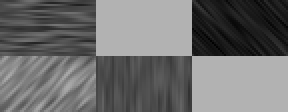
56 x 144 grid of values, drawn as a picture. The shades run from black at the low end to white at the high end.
It is made of 2 by 3 panels. Panel 1,1: low, streaked across. Panel 1,2: high, flat. Panel 1,3: very low, slanting down to the right, faint in contrast. Panel 2,1: middling, slanting up to the right. Panel 2,2: low, streaked downward, faint in contrast. Panel 2,3: high, flat.
